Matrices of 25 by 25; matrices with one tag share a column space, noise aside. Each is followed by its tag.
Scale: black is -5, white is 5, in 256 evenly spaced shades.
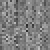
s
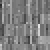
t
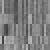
t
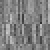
t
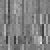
t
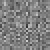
s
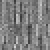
t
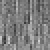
t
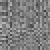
s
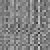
s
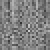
s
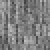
t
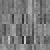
t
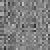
s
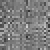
s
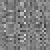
s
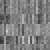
t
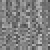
s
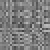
s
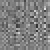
s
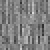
t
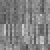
t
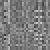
s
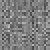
s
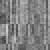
t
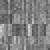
t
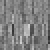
t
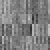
t
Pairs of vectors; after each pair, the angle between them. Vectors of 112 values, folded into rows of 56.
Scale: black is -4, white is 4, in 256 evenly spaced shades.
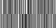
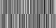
partly aligned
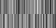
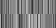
orthogonal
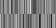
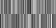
nearly opposite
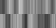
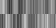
nearly opposite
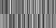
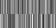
partly aligned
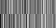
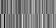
partly aligned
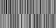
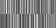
nearly opposite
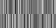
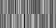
partly aligned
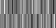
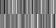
nearly opposite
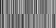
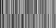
nearly parallel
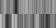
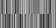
partly aligned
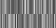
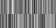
partly opposed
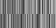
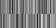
partly aligned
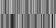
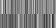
partly aligned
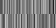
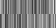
nearly opposite
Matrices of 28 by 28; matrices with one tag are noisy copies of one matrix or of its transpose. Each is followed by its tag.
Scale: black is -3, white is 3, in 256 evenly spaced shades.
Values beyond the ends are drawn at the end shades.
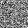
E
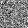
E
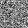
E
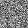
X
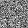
X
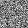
X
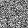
X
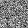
X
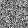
X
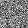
X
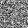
E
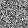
X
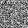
E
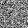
E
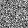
X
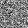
E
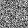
X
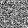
E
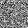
E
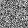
X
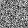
X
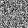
E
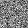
X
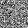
E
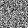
E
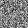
E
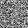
E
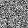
X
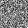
E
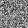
E
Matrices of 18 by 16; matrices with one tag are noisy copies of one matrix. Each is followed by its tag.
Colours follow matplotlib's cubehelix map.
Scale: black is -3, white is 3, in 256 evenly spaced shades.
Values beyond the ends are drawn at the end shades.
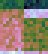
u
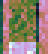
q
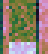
q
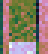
q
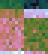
u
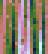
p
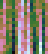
p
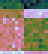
u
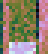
q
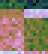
u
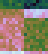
u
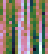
p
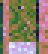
q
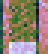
q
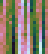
p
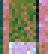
q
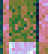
q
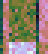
q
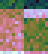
u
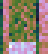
q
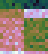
u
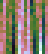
p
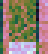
q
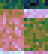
u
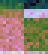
u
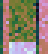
q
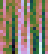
p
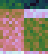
u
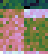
u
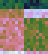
u
